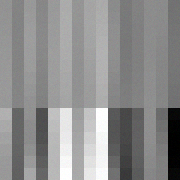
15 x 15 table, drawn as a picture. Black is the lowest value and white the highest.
The distribution is heavy-tailed on both sides. The bottom middle is the ninth with the highest average. The top part is calmer, up to a seam about 60% of the way down. The bottom right is the ninth with the lowest average. The top right is the smoothest part. Streaks run downward.
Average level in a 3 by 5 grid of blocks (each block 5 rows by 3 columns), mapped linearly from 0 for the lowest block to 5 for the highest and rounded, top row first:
2 3 3 2 2 | 2 3 3 1 1 | 2 3 5 0 0
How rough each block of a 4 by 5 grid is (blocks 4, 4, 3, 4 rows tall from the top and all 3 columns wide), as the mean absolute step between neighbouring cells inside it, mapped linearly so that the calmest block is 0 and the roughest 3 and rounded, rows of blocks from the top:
0 0 0 0 0 / 0 0 0 0 0 / 2 3 2 1 3 / 2 3 1 1 2
